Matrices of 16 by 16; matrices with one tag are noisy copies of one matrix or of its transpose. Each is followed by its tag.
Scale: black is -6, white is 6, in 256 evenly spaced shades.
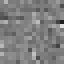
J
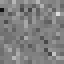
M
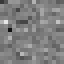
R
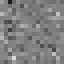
M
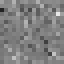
M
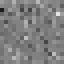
M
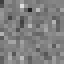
R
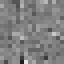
J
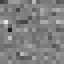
R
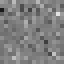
M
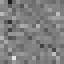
M
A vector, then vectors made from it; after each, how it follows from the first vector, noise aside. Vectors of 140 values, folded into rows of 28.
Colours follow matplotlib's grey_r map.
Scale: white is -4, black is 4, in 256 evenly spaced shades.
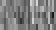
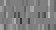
partly zeroed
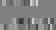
partly zeroed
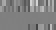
partly zeroed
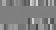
partly zeroed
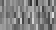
sign-scrambled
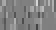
partly zeroed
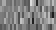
sign-scrambled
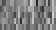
sign-scrambled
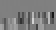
partly zeroed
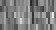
negated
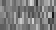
sign-scrambled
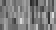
negated
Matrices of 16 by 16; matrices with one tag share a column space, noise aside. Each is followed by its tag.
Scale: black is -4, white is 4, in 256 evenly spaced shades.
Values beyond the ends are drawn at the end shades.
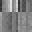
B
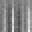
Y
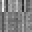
B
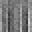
Y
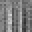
Y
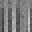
Y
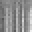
Y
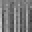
Y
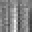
Y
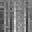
Y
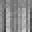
Y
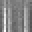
Y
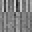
B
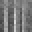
Y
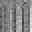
Y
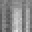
Y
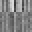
B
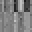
B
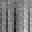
Y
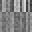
B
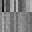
B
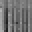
Y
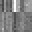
B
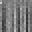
Y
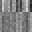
B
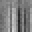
Y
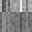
B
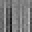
Y
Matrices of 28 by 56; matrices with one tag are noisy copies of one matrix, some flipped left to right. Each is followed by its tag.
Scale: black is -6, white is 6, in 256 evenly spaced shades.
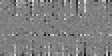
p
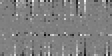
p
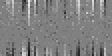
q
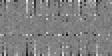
p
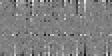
p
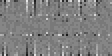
p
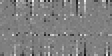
p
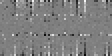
p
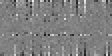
p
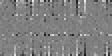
p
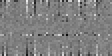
p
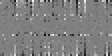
p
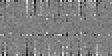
p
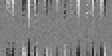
q
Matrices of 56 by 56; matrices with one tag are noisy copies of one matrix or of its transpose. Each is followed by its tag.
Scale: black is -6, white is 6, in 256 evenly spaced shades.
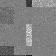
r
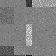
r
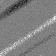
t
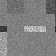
r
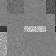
r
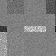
r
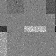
r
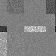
r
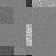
r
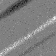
t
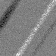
t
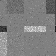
r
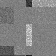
r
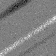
t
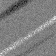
t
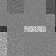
r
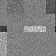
r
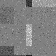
r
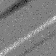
t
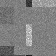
r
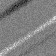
t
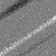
t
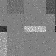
r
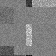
r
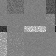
r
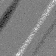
t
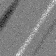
t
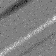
t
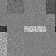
r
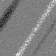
t
